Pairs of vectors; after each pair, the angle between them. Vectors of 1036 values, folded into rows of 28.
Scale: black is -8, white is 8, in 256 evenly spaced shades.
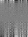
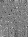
partly opposed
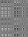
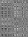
nearly opposite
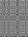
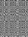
nearly opposite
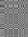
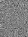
partly opposed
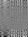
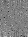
partly opposed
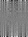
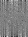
nearly opposite
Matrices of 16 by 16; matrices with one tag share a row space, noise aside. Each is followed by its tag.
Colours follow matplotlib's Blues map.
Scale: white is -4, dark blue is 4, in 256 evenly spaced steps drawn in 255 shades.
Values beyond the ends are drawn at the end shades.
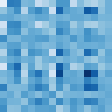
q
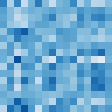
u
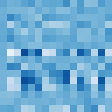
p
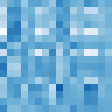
q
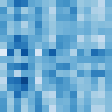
u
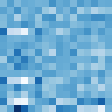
u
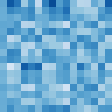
p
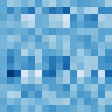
p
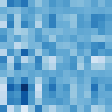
u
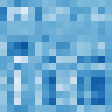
u
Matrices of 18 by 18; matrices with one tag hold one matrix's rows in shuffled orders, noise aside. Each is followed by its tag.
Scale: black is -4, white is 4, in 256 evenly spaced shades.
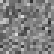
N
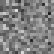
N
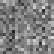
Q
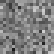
Q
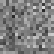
Q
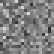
N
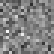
N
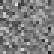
N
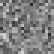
N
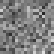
Q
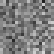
Q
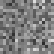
Q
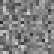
N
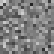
N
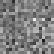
Q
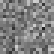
Q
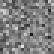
N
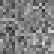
Q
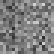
Q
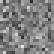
N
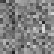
Q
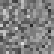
N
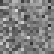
N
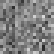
Q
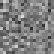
N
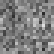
Q
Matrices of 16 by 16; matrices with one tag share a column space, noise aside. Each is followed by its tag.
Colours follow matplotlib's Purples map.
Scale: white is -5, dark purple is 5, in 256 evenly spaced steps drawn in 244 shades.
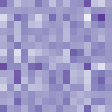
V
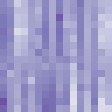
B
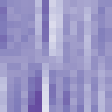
B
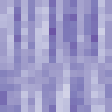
B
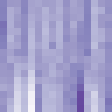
B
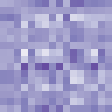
V
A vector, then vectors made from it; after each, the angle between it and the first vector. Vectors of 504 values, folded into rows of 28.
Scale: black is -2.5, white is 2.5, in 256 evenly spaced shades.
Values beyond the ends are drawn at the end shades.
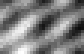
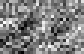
partly opposed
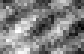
nearly parallel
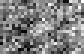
partly opposed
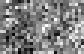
partly opposed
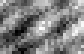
nearly opposite
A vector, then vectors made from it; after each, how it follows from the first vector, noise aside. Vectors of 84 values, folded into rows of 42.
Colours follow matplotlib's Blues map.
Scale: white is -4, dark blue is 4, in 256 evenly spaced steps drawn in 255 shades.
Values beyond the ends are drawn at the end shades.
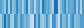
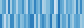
negated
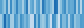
copied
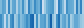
negated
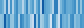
copied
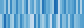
copied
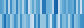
copied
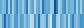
copied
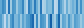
negated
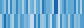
copied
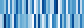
scaled up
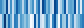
scaled up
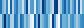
scaled up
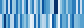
scaled up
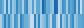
copied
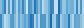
negated
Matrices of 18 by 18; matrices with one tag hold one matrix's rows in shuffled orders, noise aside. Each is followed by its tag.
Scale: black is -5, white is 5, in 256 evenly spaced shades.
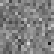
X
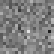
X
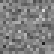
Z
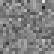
Z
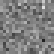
Z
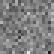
X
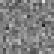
Z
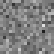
Z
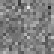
X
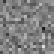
Z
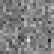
X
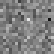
X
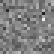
Z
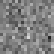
X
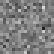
Z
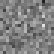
Z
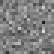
Z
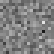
Z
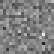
Z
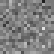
Z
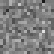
Z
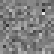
Z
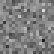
Z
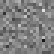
Z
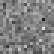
Z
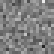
Z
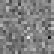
X
